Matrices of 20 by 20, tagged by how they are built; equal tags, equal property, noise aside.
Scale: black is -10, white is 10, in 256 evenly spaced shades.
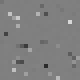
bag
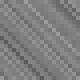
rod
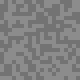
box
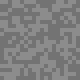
box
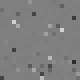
bag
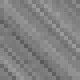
rod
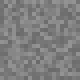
box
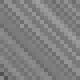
rod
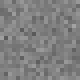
box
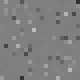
bag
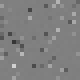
bag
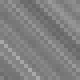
rod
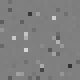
bag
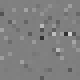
bag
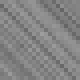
rod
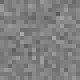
box
